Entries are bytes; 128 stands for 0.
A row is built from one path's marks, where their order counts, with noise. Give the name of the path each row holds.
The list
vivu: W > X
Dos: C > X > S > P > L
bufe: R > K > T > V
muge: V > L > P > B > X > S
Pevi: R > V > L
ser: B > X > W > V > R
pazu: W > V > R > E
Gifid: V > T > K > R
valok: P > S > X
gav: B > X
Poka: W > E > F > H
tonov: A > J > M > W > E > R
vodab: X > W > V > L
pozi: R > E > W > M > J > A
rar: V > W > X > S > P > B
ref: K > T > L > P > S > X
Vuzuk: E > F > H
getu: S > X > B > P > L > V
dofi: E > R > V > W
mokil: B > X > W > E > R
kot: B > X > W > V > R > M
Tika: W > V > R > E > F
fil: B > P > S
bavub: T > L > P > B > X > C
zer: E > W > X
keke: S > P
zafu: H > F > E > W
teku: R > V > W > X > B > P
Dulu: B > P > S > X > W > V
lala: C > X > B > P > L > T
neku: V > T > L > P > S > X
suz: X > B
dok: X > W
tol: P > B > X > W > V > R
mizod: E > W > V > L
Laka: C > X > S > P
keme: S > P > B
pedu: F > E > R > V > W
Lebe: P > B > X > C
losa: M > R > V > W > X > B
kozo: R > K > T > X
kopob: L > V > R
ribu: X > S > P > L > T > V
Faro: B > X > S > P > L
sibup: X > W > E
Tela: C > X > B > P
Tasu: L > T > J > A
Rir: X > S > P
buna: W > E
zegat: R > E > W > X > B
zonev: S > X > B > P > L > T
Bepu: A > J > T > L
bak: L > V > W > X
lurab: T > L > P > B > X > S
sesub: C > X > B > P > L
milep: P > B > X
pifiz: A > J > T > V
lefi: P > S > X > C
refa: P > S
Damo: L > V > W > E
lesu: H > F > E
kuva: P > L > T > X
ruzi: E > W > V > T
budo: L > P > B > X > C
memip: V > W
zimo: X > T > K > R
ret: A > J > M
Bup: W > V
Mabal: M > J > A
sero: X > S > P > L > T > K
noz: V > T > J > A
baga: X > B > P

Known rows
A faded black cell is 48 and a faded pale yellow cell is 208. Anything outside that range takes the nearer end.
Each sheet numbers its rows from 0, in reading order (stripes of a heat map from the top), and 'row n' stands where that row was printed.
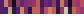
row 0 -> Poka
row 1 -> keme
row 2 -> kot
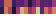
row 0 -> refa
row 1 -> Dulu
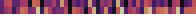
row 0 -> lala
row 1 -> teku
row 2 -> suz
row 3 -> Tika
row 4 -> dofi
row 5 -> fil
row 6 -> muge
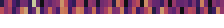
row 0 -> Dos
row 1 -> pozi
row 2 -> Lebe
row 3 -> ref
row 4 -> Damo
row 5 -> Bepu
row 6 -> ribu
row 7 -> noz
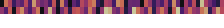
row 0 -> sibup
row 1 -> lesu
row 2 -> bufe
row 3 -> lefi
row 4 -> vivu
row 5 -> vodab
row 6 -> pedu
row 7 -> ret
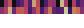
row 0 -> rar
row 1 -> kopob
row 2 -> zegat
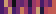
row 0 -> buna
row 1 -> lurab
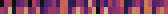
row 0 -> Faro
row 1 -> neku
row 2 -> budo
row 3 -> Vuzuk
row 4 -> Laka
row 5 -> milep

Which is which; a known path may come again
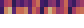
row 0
fil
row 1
valok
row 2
sesub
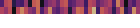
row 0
Rir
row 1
bak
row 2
lala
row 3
tol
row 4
Bup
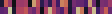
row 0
ser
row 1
dok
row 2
vivu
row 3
pazu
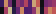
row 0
Tika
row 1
gav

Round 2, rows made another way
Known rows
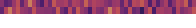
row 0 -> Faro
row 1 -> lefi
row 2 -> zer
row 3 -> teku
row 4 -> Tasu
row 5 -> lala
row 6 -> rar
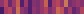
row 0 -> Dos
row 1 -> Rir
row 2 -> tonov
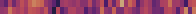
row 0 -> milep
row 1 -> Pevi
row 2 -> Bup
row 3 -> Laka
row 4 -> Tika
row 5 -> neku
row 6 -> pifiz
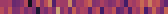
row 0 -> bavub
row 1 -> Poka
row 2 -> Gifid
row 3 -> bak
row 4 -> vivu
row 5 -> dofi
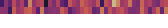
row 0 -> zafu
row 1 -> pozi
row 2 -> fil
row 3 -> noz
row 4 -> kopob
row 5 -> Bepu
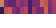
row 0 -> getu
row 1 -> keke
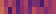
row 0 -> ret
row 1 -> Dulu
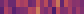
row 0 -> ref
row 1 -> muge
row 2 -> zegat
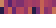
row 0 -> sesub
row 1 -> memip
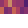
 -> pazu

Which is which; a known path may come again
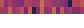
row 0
Lebe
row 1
memip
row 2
valok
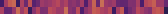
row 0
ruzi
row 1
baga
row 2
budo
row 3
tol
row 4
zonev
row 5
mizod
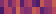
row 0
Dos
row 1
fil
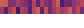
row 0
bak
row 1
ribu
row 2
gav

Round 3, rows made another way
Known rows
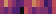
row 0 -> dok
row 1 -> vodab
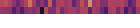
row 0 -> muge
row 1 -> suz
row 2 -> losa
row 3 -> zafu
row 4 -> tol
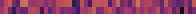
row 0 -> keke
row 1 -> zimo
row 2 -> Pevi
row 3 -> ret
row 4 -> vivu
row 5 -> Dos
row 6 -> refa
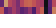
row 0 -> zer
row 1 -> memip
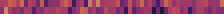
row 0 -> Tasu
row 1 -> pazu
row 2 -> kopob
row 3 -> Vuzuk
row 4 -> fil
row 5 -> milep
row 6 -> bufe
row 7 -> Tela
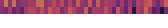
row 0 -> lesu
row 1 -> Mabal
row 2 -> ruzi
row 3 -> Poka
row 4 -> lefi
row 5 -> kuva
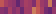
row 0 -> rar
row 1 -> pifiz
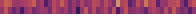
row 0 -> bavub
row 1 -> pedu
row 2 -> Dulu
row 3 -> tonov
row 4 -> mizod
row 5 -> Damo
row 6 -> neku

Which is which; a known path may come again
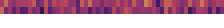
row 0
mokil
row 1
fil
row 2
Dos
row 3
sibup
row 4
ruzi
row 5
bak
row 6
zonev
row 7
lurab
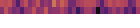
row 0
neku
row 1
Laka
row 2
getu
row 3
baga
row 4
teku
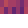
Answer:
kot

